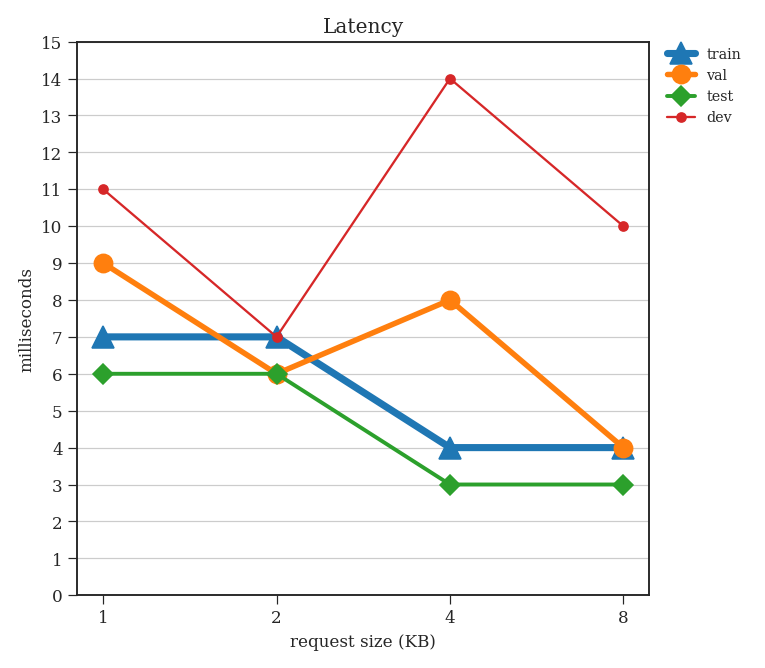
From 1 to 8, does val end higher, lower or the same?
lower
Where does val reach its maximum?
1
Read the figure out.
Title: Latency
x-axis: request size (KB), ticks 1 2 4 8
y-axis: milliseconds, ticks 0 1 2 3 4 5 6 7 8 9 10 11 12 13 14 15
Legend: train, val, test, dev
Values:
train: 7 7 4 4
val: 9 6 8 4
test: 6 6 3 3
dev: 11 7 14 10
